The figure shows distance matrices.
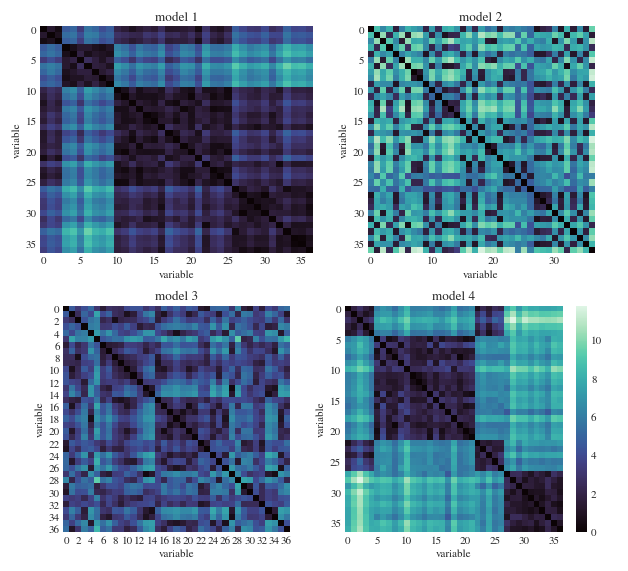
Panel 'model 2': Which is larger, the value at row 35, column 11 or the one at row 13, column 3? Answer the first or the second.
the second
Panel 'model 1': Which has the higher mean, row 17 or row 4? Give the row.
4
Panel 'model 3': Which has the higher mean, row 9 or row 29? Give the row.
29
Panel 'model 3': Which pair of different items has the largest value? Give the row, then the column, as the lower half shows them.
28, 5
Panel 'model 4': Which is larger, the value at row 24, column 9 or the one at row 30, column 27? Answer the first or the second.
the first
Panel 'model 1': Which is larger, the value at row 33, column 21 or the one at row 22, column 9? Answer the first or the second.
the second
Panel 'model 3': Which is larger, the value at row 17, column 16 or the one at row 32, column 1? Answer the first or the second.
the second
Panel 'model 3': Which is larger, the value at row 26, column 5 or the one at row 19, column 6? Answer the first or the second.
the first
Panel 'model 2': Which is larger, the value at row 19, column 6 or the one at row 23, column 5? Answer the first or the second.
the first
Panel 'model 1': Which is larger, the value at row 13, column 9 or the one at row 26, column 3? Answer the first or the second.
the second
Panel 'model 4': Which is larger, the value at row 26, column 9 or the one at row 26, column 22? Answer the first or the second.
the first
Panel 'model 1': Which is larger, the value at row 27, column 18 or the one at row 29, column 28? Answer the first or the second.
the first
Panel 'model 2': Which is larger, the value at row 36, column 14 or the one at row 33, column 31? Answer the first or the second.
the first
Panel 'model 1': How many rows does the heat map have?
37
